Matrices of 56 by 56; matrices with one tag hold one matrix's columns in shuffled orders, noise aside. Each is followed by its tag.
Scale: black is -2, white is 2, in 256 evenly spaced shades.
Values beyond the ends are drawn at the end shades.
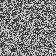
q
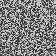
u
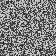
u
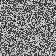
q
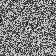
q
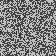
q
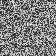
q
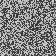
u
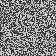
q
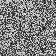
u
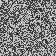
q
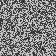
q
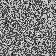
u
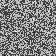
u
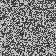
q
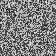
u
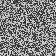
q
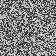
q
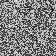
u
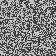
u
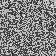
u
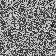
u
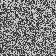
u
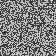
q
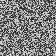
q
